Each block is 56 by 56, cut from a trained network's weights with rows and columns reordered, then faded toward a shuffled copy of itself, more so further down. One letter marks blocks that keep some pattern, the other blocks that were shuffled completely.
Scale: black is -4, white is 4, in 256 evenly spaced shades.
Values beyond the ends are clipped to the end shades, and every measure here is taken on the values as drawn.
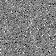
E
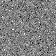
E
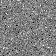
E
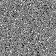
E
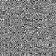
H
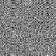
H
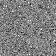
E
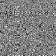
H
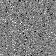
E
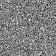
E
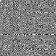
H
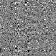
H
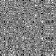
H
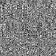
H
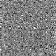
H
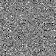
H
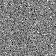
E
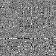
H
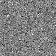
E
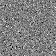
E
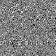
H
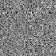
H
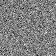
E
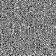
H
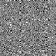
H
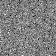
E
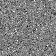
E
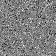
E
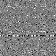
H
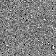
H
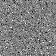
E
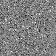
E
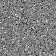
E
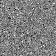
E
